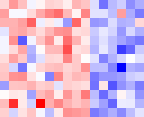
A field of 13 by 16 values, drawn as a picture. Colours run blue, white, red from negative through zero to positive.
On average the colour sits 50% of the way up the scale. There are no regular stripes. The left part is higher, up to a seam about 60% of the way across. The values follow a bell shape.
